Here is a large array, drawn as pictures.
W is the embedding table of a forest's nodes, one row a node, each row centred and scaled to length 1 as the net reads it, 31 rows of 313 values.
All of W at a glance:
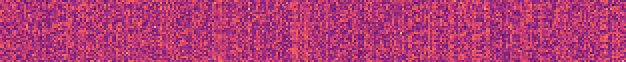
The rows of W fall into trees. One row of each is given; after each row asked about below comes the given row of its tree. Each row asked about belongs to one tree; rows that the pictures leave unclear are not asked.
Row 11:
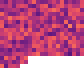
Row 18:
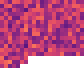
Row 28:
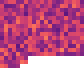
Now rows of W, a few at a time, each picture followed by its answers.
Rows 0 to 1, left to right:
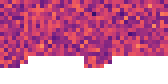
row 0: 18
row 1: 11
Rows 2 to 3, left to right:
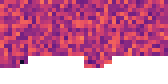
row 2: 28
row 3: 28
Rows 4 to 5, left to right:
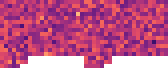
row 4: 28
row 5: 18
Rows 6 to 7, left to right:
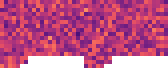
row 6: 11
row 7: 18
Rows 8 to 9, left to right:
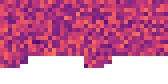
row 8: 28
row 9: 18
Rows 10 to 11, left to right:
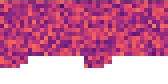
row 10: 18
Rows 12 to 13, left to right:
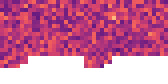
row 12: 11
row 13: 18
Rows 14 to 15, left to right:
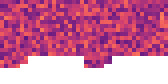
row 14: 11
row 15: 28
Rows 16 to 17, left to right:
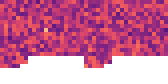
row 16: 28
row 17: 11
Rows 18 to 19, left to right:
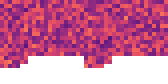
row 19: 11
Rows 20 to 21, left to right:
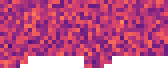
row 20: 18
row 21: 28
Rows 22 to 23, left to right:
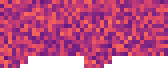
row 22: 18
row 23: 18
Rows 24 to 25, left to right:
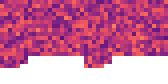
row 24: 28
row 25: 11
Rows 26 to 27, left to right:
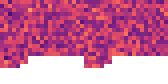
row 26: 18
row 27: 11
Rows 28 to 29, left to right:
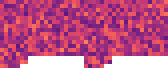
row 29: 11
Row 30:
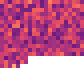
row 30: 18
